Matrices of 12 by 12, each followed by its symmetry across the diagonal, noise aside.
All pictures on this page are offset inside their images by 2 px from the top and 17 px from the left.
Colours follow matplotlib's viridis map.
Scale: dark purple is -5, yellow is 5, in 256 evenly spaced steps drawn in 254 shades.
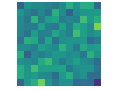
symmetric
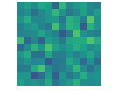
antisymmetric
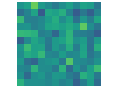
neither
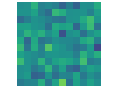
antisymmetric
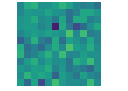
neither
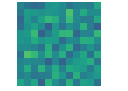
symmetric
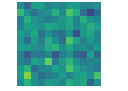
antisymmetric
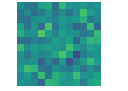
symmetric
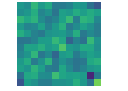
symmetric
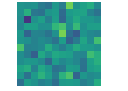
neither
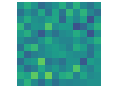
antisymmetric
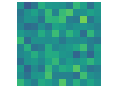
neither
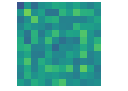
symmetric
